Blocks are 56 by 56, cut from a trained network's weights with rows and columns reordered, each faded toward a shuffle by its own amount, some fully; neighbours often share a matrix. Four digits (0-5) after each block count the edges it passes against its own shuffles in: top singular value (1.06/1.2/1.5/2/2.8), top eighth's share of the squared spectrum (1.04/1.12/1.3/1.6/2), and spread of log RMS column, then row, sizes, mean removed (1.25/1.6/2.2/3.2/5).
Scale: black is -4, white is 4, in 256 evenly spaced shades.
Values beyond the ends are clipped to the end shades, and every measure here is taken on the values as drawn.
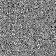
0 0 0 0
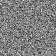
0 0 0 0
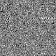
3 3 1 2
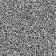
1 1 0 0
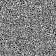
0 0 0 1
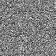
2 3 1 1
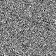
0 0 0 0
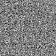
2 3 1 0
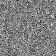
0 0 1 0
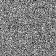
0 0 0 0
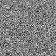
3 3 0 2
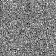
2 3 0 1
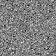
2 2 0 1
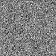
2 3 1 1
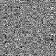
3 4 2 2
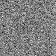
1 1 0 0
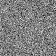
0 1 0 0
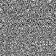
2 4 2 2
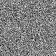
0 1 0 0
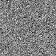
1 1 0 0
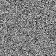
0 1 0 0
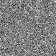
1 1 0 0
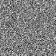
2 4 1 1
